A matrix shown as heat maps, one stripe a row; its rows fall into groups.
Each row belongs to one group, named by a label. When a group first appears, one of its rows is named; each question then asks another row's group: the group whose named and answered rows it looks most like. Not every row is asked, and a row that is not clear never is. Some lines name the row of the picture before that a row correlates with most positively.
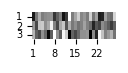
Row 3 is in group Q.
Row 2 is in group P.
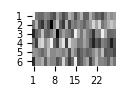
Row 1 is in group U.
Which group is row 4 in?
P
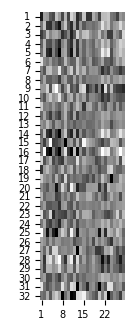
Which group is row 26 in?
U
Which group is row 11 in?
U
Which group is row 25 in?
Q
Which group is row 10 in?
P
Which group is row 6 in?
U
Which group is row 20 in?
Q
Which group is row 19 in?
U
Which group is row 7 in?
P
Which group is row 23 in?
U
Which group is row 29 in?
P
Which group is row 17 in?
U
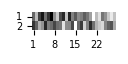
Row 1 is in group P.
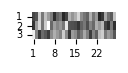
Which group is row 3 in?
Q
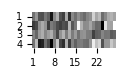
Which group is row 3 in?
P
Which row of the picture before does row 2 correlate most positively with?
1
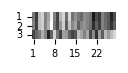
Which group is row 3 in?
Q
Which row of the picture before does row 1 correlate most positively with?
3
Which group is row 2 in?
P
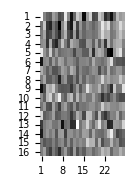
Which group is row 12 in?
U
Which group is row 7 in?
Q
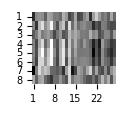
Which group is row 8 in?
U
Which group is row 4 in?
P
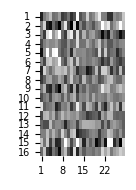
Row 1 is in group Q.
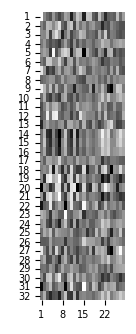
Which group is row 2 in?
P
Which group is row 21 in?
P
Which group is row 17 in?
P
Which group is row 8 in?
Q
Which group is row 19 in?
P
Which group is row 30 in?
P
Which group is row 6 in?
P
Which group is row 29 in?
Q
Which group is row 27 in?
U
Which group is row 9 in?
U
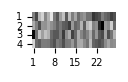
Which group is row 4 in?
U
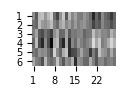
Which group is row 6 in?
U
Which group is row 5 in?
Q
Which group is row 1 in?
P
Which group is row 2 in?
P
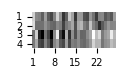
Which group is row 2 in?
U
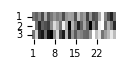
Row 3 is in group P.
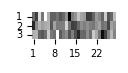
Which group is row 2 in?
Q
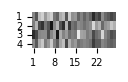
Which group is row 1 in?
P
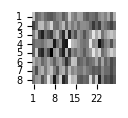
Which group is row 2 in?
P
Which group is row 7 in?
P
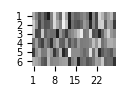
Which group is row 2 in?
Q
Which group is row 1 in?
Q
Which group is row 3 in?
U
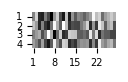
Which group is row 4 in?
Q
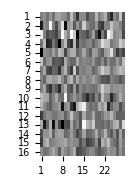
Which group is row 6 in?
U
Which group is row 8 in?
P
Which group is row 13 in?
U
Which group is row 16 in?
Q
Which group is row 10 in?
U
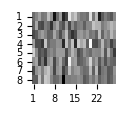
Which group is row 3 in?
Q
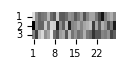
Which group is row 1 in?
U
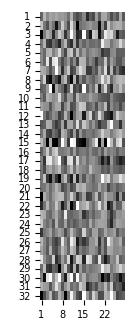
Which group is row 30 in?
P
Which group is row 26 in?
Q
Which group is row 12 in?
U
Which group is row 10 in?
P
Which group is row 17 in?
P
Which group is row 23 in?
U
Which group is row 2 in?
Q
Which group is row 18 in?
P
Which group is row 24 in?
U
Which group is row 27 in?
Q
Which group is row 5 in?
P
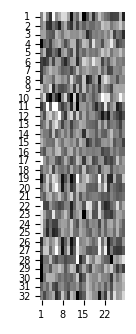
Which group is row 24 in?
Q
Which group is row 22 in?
U
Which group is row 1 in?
U
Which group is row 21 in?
P
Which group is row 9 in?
U
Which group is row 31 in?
Q
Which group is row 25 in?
Q
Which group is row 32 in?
Q
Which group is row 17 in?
U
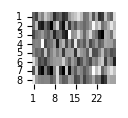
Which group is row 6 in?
Q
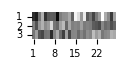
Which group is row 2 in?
P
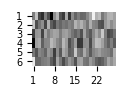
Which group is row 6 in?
U
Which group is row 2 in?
U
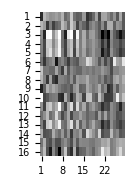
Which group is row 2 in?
Q
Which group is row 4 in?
P
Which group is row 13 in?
P
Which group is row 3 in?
P
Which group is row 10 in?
U
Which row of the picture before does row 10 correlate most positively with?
6
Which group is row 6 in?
Q
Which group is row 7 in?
U
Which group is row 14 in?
U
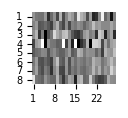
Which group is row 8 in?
U
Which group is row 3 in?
Q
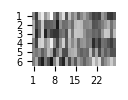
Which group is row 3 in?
U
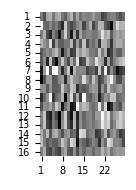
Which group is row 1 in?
P
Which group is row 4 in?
U
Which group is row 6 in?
Q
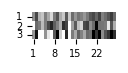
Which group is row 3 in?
P
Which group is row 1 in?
P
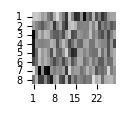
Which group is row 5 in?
Q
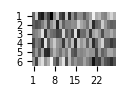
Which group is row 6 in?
P
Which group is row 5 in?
Q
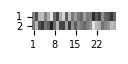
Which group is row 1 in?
P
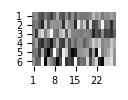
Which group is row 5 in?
Q
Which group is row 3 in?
P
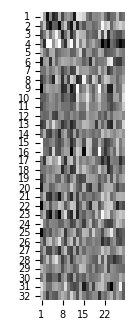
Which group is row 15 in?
U
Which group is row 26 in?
P
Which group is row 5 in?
U
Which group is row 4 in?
P
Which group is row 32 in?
Q
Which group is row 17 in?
P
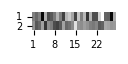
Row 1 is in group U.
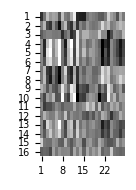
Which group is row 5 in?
P
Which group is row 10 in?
Q
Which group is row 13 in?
P
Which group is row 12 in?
U
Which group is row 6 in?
P
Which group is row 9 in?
Q
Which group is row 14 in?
P
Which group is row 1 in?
Q
